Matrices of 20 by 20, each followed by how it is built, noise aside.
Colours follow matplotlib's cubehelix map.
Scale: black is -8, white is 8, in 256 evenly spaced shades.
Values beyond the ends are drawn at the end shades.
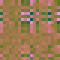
low rank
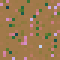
sparse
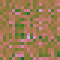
low rank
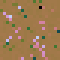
sparse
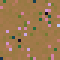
sparse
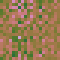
low rank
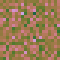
low rank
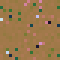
sparse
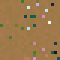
sparse
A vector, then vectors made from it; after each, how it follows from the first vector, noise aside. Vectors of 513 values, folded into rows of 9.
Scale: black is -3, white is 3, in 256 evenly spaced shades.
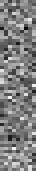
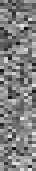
sign-scrambled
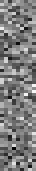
sign-scrambled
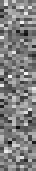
reversed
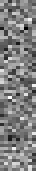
copied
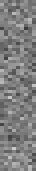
shrunk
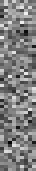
reversed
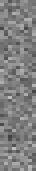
shrunk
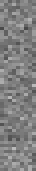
shrunk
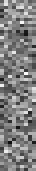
reversed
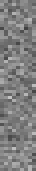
shrunk
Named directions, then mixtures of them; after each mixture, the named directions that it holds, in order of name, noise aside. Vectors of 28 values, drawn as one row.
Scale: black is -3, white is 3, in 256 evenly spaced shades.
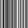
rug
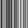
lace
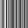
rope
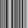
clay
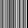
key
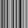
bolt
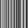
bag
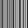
bolt, key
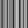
bolt, key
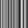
bag, key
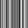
bag, clay, key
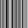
clay, rope, rug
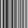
clay, rug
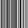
bolt, lace, rug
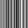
bag, lace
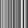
bag, key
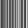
bag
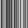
lace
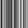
lace
